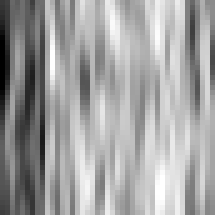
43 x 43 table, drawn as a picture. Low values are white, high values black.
The ninth with the lowest average is the bottom right. The left part is higher, up to a seam about 20% of the way across. Streaks run downward.
